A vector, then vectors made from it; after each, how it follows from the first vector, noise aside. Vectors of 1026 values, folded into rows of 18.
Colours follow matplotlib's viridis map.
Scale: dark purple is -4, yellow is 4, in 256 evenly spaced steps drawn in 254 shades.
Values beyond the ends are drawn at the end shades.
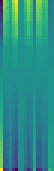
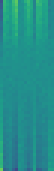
shrunk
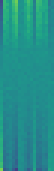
shrunk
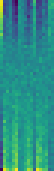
negated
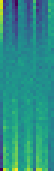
negated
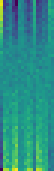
negated
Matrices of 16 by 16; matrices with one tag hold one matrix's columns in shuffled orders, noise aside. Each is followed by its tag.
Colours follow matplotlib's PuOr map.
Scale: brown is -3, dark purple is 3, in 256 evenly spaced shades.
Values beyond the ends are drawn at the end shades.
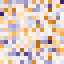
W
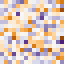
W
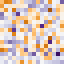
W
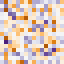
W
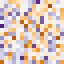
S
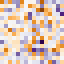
W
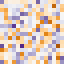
S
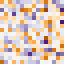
W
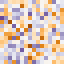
S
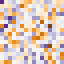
S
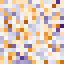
S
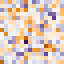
W
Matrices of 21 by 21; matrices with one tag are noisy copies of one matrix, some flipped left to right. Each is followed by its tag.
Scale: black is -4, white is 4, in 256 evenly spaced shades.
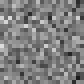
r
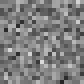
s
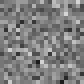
s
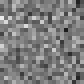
r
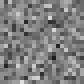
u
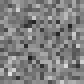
u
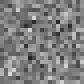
u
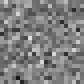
s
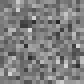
u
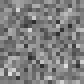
u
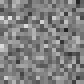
r
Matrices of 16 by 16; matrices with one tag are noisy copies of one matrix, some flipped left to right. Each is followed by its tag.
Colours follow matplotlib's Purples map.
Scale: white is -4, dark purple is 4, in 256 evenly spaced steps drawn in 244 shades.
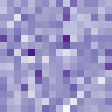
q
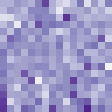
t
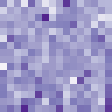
t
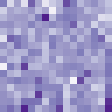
t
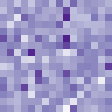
q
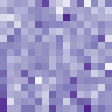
t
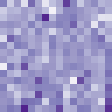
t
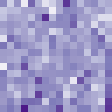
t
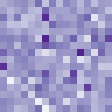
q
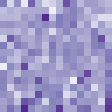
t
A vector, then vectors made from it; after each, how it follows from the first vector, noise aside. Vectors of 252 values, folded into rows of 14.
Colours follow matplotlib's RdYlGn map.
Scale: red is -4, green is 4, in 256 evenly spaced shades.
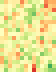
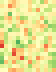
wrapped around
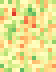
wrapped around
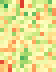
reversed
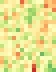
copied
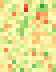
wrapped around
